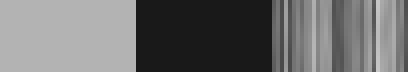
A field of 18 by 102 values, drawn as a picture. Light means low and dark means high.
The table splits into one row of 3 panels. Panel 1,1: low, flat. Panel 1,2: very high, flat. Panel 1,3: middling, streaked downward, strong in contrast.
